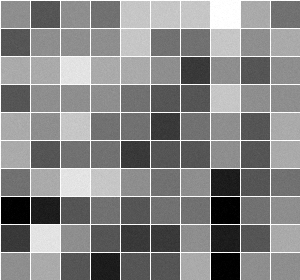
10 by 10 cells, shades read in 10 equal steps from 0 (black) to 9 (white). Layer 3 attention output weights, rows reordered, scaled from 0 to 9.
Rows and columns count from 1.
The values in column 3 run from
3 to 8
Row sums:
57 51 52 45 46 39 47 28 37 37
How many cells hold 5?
25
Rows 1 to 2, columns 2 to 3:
3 5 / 5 5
